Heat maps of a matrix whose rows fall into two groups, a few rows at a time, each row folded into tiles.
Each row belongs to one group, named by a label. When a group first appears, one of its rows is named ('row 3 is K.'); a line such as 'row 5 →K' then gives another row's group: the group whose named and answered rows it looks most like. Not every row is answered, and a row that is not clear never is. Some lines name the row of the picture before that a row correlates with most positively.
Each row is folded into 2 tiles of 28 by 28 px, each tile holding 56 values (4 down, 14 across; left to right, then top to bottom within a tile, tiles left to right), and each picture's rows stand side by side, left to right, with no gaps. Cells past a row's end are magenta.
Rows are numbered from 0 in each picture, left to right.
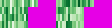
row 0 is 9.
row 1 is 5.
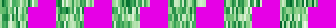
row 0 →9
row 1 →9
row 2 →5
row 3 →9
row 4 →5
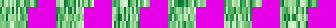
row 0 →9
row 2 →9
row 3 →5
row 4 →9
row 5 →9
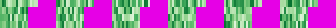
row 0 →9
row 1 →9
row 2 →5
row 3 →5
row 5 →5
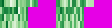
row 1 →9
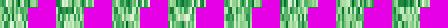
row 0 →9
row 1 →9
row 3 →5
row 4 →9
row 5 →9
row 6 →9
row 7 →5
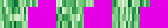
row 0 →5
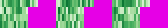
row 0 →5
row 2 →5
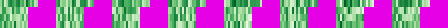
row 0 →5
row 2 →5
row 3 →9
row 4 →5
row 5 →9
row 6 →5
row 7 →5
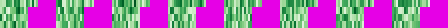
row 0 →5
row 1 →9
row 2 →5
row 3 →5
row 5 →5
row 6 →5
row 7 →5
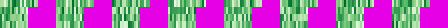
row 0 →5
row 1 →9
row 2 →9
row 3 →9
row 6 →5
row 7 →5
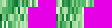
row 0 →5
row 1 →5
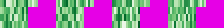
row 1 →5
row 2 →9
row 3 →9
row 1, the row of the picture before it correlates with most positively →1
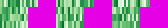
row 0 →5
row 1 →9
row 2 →9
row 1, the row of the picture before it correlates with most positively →2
